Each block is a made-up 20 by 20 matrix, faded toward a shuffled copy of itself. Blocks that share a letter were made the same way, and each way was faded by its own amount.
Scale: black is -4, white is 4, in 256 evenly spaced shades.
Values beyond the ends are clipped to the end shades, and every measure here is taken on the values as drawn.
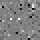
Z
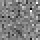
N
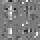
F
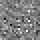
N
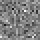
N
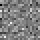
F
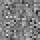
N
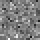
N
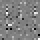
F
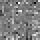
Z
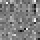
F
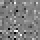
F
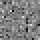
Z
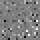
Z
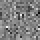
N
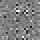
F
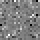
Z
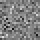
N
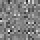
F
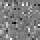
Z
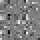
F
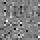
F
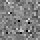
N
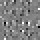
F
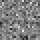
N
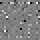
Z
